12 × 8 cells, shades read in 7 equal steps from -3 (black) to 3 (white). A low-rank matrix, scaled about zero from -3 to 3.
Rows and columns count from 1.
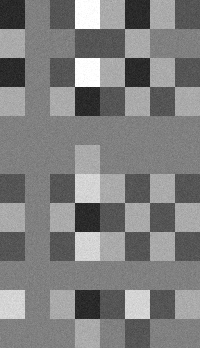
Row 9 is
-1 0 -1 2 1 -1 1 -1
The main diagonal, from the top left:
-2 0 -1 -2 0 0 1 1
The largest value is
3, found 2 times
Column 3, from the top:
-1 0 -1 1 0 0 -1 1 -1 0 1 0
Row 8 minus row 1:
3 0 2 -5 -2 3 -2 2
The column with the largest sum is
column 4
